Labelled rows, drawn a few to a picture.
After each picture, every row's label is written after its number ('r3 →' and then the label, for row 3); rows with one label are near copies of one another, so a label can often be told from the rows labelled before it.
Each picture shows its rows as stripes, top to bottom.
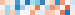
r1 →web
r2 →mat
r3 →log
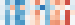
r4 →mat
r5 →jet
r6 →mat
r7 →mat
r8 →mat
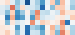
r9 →web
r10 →jet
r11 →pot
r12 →pot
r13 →log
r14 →web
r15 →web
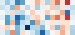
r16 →mat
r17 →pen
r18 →log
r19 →mat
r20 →pot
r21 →web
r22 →jet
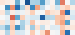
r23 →web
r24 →pot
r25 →log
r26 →jet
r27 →log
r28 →pot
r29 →log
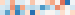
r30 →log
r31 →jet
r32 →pot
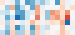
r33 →web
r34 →pot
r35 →mat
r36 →mat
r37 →log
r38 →pot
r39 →pot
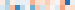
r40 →log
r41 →pot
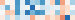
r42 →web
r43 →pot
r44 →web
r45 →log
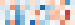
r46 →log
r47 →jet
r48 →mat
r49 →mat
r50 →pot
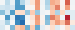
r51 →mat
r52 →mat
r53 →pen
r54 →mat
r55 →mat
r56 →pen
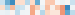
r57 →pen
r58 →log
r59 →log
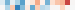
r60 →mat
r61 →pot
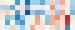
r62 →web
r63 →pen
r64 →web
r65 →mat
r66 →mat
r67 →log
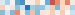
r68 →mat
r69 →web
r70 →pen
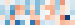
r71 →web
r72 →pen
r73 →pen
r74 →log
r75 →pot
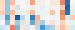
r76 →log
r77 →log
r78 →log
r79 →pot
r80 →pot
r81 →jet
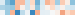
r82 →pen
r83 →pen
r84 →pot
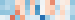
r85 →pen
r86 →pen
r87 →pen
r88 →jet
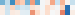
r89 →pen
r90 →log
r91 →log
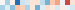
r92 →mat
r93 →pen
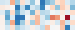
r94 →jet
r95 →web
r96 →pot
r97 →mat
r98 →pot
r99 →log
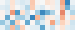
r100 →log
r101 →log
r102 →jet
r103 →pot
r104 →pen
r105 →jet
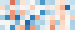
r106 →jet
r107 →log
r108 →jet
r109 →pot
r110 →web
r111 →pen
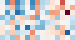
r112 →pot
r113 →pot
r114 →mat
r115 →pen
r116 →jet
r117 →web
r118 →log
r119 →pen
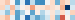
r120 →web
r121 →log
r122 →pot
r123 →web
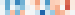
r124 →mat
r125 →mat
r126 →jet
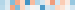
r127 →pen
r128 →jet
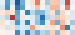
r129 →mat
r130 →mat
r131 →web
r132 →jet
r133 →web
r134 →log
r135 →web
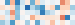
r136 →pot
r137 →web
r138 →jet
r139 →log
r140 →pen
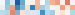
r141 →mat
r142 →pot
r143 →jet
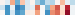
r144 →jet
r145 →mat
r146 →mat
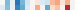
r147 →mat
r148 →mat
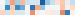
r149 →jet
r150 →pot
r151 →log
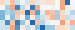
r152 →log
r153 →pot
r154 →pen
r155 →pen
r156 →pot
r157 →jet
